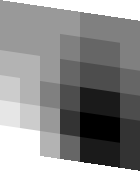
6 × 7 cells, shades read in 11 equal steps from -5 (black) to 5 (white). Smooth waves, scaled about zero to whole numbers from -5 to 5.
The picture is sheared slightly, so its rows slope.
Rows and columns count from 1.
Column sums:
16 14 6 -6 -16 -16 -9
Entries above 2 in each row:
0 0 0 1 2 2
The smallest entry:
-5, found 2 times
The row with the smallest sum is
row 5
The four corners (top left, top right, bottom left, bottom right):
1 0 5 -3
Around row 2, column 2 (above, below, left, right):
1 2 1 1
